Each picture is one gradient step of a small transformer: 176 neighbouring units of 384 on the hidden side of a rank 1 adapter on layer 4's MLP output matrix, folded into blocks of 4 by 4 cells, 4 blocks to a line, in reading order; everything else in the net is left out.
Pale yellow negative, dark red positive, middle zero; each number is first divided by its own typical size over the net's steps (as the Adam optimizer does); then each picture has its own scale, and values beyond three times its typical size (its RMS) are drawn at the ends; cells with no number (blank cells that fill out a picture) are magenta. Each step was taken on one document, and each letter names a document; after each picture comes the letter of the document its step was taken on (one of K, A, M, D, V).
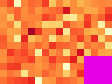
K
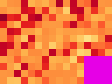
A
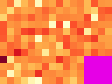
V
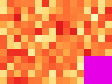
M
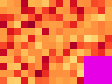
A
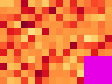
A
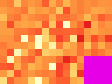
V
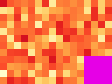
M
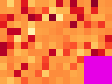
A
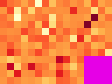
V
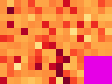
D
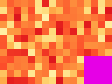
M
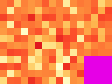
D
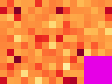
K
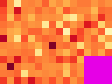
K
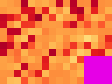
A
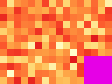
D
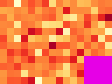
K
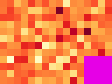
D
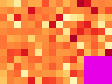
K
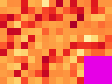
A
